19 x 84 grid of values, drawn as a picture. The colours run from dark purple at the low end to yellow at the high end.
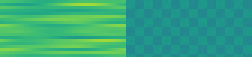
The table splits into one row of 2 panels. Panel 1,1: high, streaked across. Panel 1,2: middling, checkered, faint in contrast.
